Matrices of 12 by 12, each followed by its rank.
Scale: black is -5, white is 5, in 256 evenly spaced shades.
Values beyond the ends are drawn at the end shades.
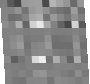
two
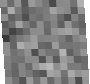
full rank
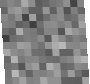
full rank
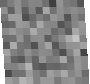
full rank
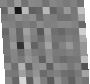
two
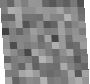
full rank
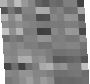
two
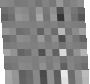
one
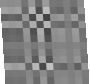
one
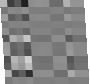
one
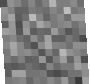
full rank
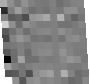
two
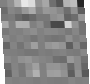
two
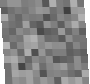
full rank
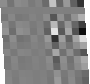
one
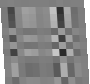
one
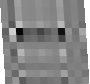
one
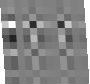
one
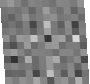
two
